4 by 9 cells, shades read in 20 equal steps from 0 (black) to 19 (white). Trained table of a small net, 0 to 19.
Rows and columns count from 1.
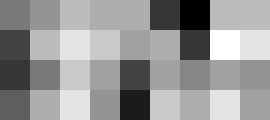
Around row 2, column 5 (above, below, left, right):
13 5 15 13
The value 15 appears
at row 2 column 4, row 3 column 3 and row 4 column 6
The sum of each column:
25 47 63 51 32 44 27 62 54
